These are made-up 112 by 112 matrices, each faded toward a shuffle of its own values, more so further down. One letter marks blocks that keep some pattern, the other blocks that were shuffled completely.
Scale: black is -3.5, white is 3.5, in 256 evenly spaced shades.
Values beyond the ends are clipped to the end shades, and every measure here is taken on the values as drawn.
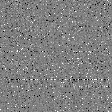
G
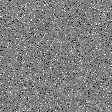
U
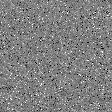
U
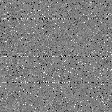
G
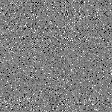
G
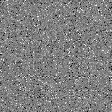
G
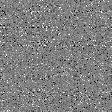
G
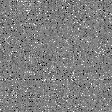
G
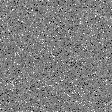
U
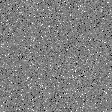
U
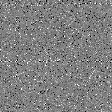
G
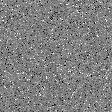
U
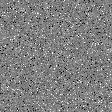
U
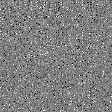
G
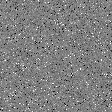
U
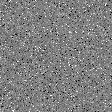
U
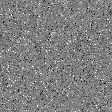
U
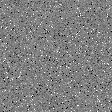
U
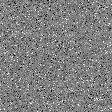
U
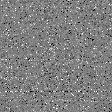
G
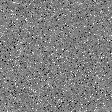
U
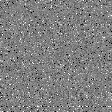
G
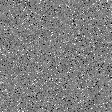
U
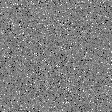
U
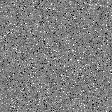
U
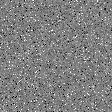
U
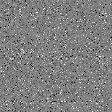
G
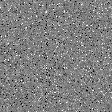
G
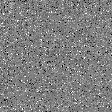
G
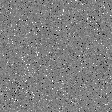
U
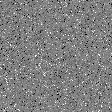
U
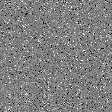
G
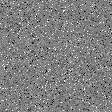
U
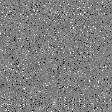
G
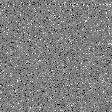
G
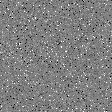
U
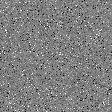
U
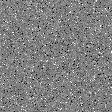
U
